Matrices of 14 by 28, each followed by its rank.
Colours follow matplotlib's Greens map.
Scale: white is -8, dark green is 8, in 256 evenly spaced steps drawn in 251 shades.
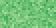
full rank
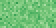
full rank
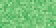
full rank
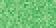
full rank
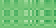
one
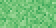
full rank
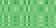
one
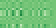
one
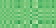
one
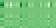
one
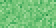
full rank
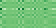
one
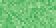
full rank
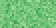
full rank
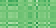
one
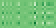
one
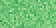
full rank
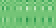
one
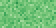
full rank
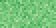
full rank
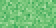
full rank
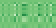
one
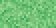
full rank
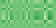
one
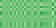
one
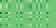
one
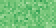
full rank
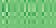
one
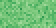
full rank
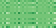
one
